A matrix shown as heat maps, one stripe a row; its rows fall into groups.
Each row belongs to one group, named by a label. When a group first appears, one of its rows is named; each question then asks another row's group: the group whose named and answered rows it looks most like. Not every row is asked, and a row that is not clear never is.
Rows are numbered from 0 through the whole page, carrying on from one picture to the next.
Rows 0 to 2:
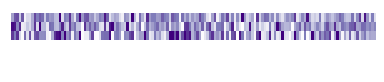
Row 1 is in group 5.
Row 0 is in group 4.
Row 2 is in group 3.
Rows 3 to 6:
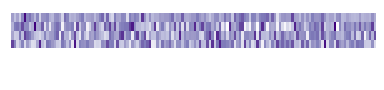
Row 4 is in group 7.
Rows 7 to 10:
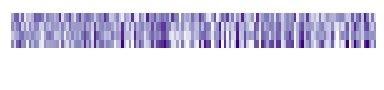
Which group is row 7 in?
4
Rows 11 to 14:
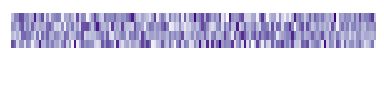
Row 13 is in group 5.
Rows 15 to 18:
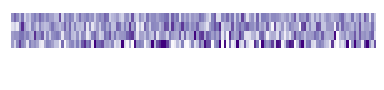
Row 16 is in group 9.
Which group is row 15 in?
4
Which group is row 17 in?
7
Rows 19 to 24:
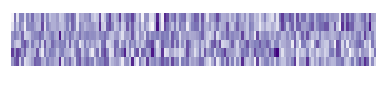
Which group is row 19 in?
9
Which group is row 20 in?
9
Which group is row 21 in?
4
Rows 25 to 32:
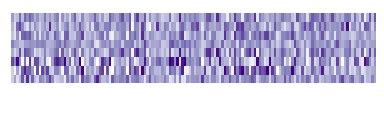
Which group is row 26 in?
9
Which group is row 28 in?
3
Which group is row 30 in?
3
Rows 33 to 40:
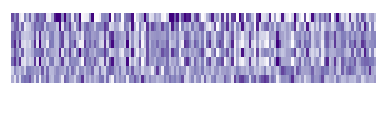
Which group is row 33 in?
3
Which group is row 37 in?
4
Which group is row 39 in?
9
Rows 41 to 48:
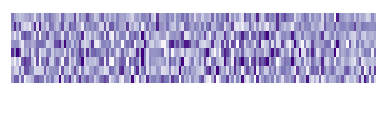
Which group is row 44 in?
3
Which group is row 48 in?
4
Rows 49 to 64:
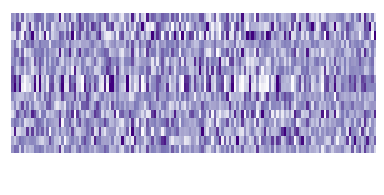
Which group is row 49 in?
4
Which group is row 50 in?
9
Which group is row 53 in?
4
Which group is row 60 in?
7
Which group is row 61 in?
4
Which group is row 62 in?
9
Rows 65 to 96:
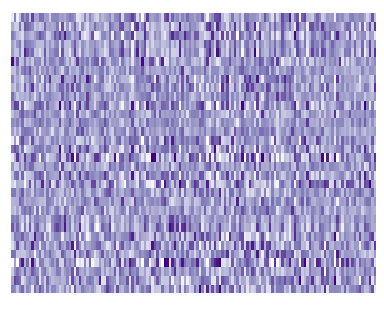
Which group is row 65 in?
9
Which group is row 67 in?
3
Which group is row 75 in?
4
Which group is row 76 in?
7
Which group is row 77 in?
4
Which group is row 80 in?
4
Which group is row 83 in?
4
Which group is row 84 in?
9
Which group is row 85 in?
7
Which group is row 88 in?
3
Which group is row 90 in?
7
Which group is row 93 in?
9
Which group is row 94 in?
7
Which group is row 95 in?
9
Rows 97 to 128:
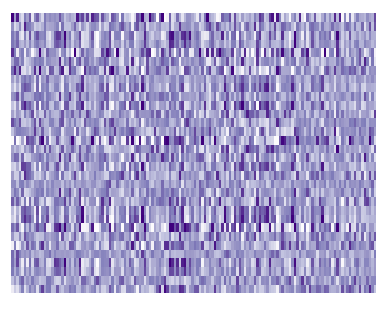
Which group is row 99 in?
3
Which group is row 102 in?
4
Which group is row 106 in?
4
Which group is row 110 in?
7
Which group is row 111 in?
9
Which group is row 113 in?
4
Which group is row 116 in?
7
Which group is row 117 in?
4
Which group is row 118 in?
3
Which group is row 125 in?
3
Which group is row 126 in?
3
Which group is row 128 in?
9
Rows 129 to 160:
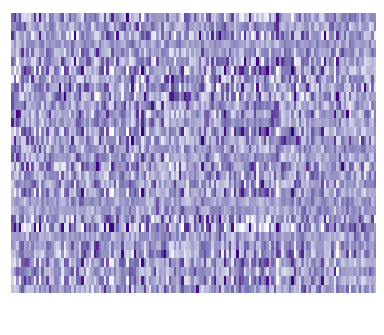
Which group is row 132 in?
9
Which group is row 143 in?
9
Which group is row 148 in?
7
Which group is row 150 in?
9
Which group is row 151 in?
9
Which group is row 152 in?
7
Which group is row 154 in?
3
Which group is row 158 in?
7
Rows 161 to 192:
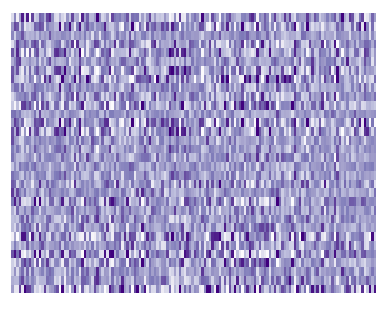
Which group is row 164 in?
7
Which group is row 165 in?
3
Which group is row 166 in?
9
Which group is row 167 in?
3
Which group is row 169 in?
4
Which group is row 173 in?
4
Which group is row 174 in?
3
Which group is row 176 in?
3
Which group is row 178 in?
7
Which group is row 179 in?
3
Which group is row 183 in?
7
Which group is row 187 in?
3
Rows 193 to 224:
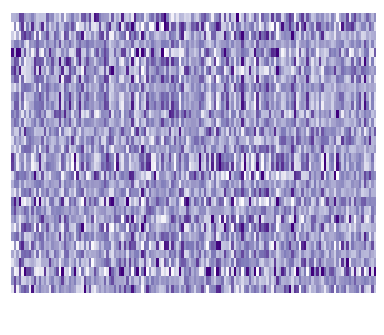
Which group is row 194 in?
9
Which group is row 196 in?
4
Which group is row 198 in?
4
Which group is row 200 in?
4
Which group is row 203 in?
4
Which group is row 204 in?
3
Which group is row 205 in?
4
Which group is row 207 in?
9
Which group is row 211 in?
7
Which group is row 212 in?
4
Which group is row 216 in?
3
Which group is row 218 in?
4
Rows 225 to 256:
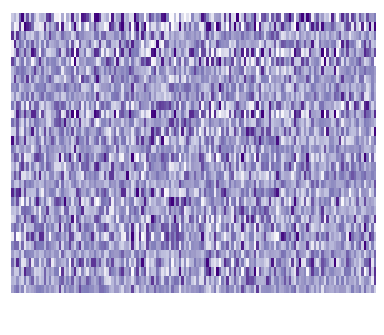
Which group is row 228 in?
9
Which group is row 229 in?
7
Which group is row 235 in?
3
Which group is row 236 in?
7
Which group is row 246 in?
3
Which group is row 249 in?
4
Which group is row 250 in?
9
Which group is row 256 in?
4
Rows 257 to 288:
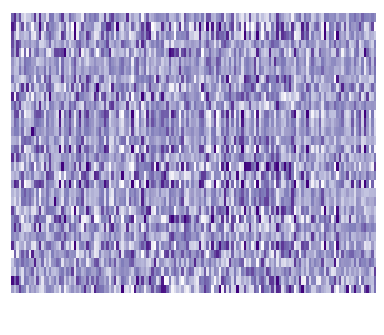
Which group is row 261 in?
3
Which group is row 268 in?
4
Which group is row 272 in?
4
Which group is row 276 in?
4
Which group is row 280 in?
3
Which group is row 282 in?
3
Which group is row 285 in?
7
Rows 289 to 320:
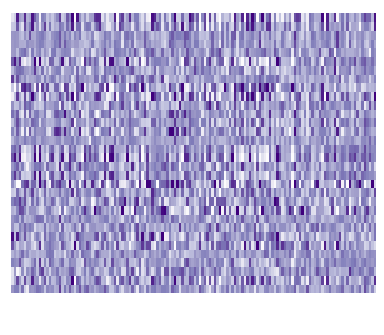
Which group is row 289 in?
7
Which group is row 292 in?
3
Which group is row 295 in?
7
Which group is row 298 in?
7
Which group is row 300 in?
3
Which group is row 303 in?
7
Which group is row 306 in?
4
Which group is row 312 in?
4
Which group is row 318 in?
9
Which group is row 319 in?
7
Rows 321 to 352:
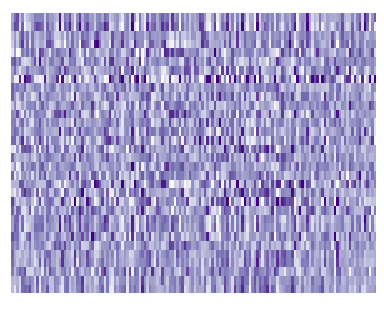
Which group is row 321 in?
4
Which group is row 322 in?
4
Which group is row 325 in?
9
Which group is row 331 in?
9
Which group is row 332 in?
3
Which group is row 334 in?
4
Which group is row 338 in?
9
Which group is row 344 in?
4
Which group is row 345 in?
4
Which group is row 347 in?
3
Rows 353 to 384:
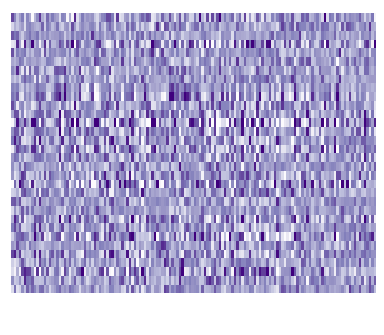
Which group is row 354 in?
9
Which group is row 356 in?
7
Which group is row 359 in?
3
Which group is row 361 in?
3
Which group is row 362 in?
3
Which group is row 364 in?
4
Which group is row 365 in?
7
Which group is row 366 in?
4
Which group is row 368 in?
7
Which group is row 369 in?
4
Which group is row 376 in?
4
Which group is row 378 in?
7
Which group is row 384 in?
9
